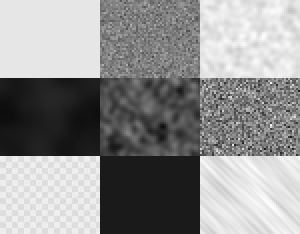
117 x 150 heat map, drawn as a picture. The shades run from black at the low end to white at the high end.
The table splits into 3 rows of 3 panels. Panel 1,1: very high, flat. Panel 1,2: middling, fine-grained. Panel 1,3: very high, blotchy, faint in contrast. Panel 2,1: very low, smooth, faint in contrast. Panel 2,2: low, blotchy. Panel 2,3: middling, fine-grained, strong in contrast. Panel 3,1: very high, checkered, faint in contrast. Panel 3,2: very low, flat. Panel 3,3: very high, slanting down to the right, faint in contrast.
